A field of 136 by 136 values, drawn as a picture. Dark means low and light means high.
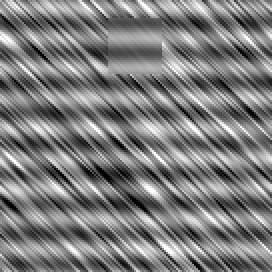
The values follow a bell shape. On average the colour sits 50% of the way up the scale. An odd patch, calmer than its surroundings, sits in the top middle. Stripes running across repeat 9 times from top to bottom.
